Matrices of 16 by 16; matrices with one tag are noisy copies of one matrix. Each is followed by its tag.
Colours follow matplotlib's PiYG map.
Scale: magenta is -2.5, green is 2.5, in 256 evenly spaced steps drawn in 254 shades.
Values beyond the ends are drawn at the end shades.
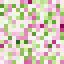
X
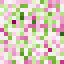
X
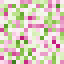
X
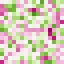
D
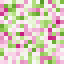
D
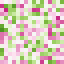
D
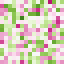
D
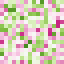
D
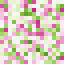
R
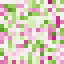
D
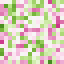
D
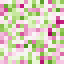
D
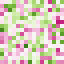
D
